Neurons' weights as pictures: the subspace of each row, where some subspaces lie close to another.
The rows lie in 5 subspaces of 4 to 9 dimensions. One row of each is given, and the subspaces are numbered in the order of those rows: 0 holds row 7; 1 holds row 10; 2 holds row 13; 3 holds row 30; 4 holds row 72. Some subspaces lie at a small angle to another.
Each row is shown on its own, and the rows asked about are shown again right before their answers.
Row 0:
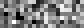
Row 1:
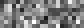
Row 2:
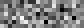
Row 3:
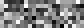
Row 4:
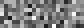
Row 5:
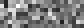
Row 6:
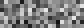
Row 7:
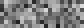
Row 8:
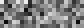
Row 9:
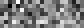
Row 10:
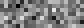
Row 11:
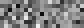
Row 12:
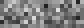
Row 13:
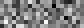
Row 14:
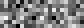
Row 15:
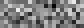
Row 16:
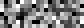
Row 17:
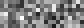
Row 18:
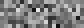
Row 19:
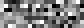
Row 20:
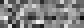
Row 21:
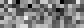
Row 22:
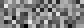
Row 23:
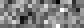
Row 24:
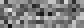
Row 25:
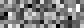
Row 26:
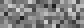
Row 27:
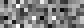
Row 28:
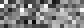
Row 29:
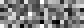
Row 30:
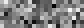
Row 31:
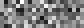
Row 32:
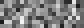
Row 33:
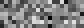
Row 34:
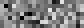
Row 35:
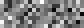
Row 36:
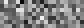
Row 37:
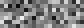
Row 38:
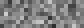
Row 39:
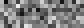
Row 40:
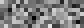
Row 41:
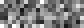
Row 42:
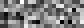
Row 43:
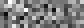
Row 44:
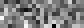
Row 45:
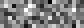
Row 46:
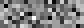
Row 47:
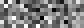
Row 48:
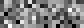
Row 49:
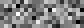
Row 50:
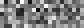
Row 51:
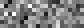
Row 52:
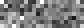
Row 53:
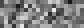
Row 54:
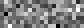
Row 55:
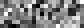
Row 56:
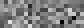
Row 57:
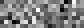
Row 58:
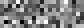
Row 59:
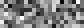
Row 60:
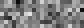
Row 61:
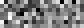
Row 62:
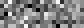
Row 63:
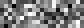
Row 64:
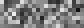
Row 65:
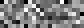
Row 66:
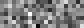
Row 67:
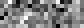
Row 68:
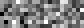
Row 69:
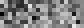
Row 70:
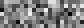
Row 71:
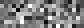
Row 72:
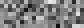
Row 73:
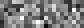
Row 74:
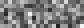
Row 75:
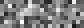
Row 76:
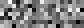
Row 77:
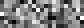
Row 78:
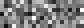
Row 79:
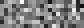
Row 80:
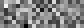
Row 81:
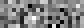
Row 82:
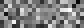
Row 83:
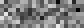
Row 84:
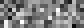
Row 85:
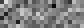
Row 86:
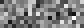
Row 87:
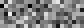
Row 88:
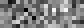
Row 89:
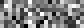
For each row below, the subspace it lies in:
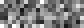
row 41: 0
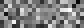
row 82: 0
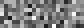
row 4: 3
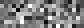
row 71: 4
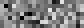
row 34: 3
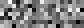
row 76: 3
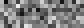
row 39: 1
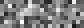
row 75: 4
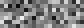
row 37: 1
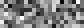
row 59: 1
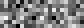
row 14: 1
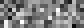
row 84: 4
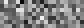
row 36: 4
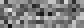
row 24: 0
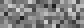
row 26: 4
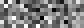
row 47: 2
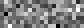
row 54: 1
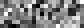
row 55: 0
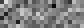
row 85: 2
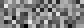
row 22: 3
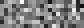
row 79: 3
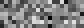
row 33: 3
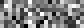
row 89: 3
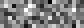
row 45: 3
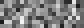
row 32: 3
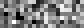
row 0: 0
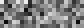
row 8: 3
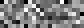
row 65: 3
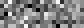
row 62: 2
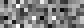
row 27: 1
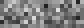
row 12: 2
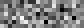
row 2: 2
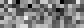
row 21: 2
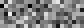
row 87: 2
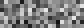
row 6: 0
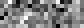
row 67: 2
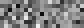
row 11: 4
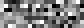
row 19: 0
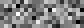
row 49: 3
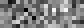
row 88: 2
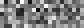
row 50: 4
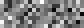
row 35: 0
